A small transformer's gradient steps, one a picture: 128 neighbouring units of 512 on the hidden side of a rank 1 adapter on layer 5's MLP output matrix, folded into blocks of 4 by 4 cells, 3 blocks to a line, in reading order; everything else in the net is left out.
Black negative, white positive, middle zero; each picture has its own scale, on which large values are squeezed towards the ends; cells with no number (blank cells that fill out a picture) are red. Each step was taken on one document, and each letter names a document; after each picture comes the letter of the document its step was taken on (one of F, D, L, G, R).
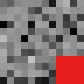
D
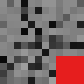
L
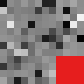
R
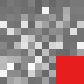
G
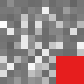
G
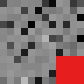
R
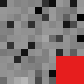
R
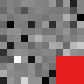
D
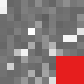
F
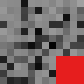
L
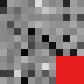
F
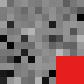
D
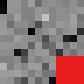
F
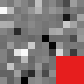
F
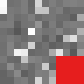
F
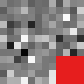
D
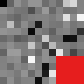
F
